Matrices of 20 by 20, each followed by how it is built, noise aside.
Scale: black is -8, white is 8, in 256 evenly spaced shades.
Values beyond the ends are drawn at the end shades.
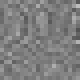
low rank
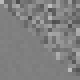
upper triangular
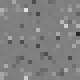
sparse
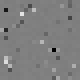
sparse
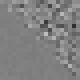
upper triangular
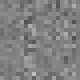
low rank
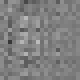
low rank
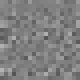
low rank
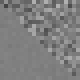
upper triangular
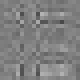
low rank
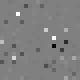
sparse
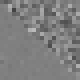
upper triangular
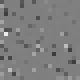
sparse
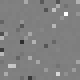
sparse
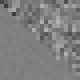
upper triangular
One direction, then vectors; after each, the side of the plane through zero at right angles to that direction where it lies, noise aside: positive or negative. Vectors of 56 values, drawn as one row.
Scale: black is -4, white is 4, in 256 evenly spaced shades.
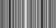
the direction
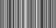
positive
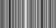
positive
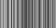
negative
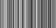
positive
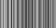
negative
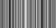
positive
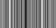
negative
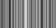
positive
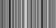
positive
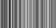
positive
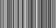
positive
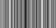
negative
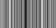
negative
